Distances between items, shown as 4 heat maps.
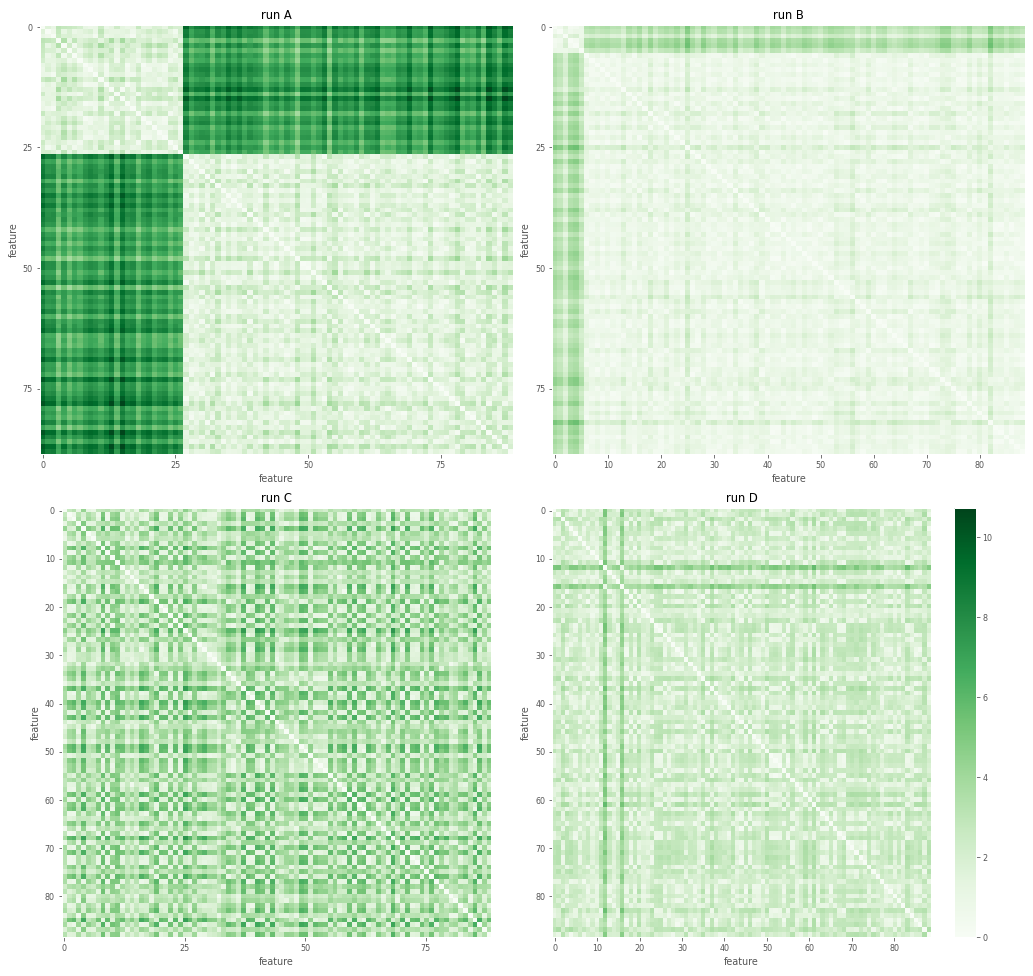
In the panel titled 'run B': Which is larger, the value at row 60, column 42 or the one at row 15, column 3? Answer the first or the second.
the second
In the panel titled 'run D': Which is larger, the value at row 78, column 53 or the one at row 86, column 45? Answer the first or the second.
the first
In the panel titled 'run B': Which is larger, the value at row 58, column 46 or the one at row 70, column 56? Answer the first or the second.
the second
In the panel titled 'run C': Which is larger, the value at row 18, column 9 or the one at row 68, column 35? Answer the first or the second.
the first
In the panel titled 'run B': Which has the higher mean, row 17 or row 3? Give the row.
3
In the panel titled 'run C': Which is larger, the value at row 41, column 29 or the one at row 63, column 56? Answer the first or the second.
the first
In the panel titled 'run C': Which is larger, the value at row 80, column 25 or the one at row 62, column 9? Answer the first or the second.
the second
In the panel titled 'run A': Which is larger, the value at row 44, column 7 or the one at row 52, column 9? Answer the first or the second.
the second
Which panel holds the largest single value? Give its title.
run A
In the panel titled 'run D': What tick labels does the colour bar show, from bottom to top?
0, 2, 4, 6, 8, 10
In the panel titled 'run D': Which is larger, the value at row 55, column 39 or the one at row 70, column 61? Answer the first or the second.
the second
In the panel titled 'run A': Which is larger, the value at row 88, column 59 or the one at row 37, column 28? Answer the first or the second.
the second
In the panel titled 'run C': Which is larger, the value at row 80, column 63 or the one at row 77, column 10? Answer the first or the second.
the second
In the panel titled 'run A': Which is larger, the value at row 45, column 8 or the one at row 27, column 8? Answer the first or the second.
the second
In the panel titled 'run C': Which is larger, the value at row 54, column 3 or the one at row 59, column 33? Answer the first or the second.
the second
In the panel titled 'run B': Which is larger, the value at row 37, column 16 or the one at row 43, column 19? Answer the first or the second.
the first
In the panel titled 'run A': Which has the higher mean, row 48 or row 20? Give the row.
20
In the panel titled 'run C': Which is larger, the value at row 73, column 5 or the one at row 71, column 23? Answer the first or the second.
the second
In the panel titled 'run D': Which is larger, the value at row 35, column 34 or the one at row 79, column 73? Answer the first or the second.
the second
